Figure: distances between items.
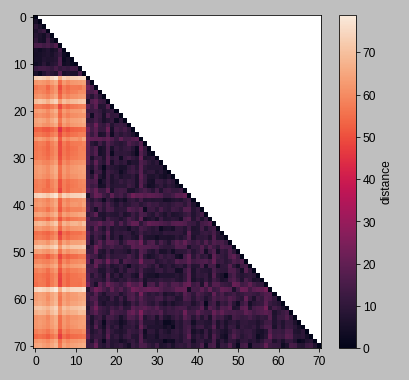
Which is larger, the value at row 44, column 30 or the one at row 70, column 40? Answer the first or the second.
the first
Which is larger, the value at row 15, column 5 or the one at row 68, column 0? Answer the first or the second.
the first
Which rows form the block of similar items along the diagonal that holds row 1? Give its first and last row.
0 to 12
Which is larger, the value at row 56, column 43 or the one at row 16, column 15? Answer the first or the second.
the second
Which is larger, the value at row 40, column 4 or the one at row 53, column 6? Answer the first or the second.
the first
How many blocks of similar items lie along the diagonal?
2
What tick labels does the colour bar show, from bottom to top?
0, 10, 20, 30, 40, 50, 60, 70
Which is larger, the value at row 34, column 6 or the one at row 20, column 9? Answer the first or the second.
the second
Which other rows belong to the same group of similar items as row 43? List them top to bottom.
13, 14, 15, 16, 17, 18, 19, 20, 21, 22, 23, 24, 25, 26, 27, 28, 29, 30, 31, 32, 33, 34, 35, 36, 37, 38, 39, 40, 41, 42, 44, 45, 46, 47, 48, 49, 50, 51, 52, 53, 54, 55, 56, 57, 58, 59, 60, 61, 62, 63, 64, 65, 66, 67, 68, 69, 70
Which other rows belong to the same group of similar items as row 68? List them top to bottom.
13, 14, 15, 16, 17, 18, 19, 20, 21, 22, 23, 24, 25, 26, 27, 28, 29, 30, 31, 32, 33, 34, 35, 36, 37, 38, 39, 40, 41, 42, 43, 44, 45, 46, 47, 48, 49, 50, 51, 52, 53, 54, 55, 56, 57, 58, 59, 60, 61, 62, 63, 64, 65, 66, 67, 69, 70
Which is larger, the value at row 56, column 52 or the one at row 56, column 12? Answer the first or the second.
the second
